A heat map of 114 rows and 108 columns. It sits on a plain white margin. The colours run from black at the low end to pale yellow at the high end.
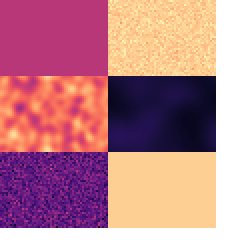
It is made of 3 by 2 panels. Panel 1,1: middling, flat. Panel 1,2: very high, fine-grained, faint in contrast. Panel 2,1: high, blotchy. Panel 2,2: very low, smooth, faint in contrast. Panel 3,1: low, fine-grained. Panel 3,2: very high, flat.
